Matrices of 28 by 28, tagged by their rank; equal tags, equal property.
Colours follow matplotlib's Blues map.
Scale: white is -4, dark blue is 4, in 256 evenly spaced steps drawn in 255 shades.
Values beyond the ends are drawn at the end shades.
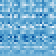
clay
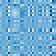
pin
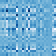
pin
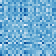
clay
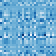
clay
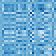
clay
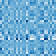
pin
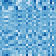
clay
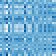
pin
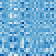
clay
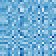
clay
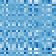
pin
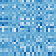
clay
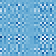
pin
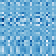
pin
